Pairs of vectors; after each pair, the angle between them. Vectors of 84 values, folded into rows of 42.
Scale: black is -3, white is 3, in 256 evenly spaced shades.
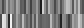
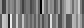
nearly parallel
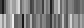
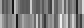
orthogonal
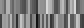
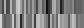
partly opposed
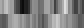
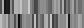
partly opposed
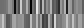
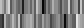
orthogonal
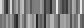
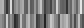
nearly parallel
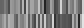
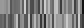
nearly opposite
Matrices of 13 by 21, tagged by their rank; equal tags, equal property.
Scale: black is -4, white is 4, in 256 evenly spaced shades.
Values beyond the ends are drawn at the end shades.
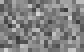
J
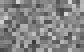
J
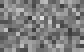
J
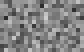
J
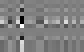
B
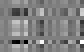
B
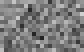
J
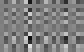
B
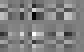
B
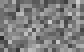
J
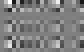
B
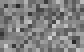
J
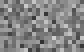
J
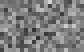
J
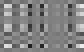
B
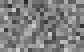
J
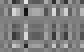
B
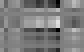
B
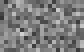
J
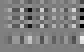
B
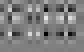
B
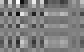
B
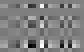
B
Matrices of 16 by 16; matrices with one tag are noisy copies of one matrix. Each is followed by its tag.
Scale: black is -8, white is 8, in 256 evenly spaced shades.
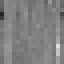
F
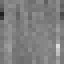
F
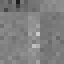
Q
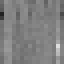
F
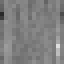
F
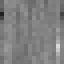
F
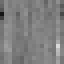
F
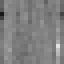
F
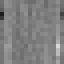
F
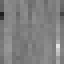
F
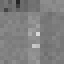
Q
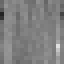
F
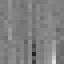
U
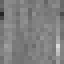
F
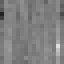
F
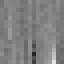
U
